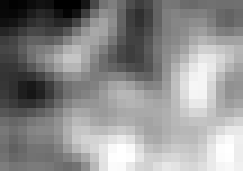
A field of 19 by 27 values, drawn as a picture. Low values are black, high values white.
No lone cell stands out from its neighbours. The ninth with the lowest average is the top left. Values rise toward the bottom right. The field is mottled with small blotches. Neither half mirrors the other.
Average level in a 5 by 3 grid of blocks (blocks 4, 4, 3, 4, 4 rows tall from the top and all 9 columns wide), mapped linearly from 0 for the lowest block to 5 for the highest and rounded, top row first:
0 2 2 / 2 2 4 / 1 3 4 / 2 4 4 / 2 5 5
